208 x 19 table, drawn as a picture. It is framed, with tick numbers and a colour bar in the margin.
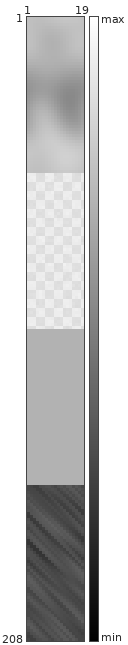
It is made of 4 by 1 panels. Panel 1,1: high, smooth. Panel 2,1: very high, checkered, faint in contrast. Panel 3,1: high, flat. Panel 4,1: low, slanting down to the right, faint in contrast.
